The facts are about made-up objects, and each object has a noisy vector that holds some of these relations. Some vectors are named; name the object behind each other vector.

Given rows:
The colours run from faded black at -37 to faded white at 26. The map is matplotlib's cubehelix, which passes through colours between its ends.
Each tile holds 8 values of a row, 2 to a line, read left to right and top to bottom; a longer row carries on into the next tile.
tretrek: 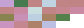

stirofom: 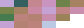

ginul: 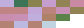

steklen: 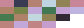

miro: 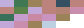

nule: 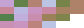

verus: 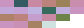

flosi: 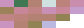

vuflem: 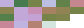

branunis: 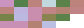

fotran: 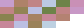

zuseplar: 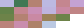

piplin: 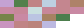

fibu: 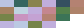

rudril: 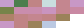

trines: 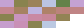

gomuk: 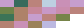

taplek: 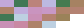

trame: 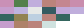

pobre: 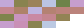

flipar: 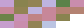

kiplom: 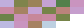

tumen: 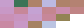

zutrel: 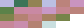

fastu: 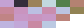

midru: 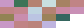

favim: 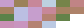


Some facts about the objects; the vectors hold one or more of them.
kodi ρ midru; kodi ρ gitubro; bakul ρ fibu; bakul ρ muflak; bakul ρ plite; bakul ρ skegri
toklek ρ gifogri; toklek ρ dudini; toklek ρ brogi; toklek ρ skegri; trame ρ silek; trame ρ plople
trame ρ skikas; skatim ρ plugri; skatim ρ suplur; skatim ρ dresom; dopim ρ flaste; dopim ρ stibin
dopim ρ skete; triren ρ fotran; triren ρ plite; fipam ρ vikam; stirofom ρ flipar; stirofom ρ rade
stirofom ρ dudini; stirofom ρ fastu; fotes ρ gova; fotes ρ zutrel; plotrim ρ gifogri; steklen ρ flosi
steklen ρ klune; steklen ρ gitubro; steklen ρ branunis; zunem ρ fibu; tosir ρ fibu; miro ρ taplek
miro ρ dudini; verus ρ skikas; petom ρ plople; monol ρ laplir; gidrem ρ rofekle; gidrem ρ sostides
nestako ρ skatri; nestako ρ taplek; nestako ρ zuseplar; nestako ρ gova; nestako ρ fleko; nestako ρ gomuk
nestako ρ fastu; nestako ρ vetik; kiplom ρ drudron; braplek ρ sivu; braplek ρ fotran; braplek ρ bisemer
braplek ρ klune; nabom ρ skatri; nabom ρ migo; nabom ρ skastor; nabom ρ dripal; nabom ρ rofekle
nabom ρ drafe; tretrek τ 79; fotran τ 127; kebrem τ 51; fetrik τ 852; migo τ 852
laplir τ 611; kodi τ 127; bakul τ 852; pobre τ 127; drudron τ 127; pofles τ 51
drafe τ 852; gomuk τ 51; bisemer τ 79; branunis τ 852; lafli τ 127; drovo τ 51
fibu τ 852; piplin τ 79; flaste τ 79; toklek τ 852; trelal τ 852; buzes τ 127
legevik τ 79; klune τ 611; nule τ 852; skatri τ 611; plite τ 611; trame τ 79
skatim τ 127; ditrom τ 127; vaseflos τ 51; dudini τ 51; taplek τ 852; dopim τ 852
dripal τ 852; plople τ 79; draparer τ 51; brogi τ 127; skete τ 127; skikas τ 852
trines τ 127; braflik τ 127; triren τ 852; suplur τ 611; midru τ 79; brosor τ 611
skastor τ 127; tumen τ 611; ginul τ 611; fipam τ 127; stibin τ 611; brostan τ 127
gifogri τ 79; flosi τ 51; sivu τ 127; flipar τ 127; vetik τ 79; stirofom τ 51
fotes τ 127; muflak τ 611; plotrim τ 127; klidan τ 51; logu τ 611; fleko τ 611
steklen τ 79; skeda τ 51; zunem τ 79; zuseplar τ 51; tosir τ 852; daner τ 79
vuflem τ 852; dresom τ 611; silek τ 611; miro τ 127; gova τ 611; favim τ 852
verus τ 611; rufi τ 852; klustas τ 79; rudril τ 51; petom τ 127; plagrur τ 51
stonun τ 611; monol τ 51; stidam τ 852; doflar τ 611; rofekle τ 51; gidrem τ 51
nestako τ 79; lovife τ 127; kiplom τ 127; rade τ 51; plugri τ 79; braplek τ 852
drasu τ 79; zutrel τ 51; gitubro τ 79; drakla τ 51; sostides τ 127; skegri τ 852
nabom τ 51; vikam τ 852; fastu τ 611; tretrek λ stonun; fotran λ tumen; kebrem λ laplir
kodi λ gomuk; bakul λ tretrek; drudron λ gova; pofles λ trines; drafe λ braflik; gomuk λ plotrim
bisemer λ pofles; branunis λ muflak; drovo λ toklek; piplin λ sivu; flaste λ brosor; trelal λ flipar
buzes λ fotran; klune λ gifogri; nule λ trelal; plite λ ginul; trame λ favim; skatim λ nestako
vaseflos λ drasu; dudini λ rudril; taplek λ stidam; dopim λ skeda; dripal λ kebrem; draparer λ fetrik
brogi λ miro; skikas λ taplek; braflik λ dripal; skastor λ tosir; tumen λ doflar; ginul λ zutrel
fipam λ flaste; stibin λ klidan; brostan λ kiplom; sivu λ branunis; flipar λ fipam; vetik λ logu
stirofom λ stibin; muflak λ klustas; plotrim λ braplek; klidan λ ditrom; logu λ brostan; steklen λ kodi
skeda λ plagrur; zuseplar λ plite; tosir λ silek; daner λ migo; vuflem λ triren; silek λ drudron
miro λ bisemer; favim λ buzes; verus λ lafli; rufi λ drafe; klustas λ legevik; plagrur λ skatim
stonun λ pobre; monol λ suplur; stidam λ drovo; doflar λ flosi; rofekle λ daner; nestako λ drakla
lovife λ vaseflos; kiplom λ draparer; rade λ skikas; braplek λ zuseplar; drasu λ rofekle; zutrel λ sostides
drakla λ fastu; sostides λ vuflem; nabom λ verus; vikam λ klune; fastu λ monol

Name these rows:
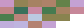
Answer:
plotrim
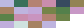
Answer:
bakul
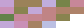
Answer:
brogi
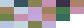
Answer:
tosir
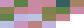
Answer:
toklek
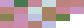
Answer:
bisemer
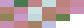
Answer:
legevik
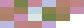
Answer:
gifogri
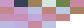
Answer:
suplur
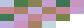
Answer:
fotes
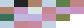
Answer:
nestako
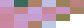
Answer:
fleko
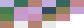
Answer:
triren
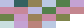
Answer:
skatim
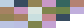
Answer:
zunem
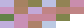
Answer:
skastor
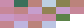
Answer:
klune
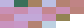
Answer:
skatri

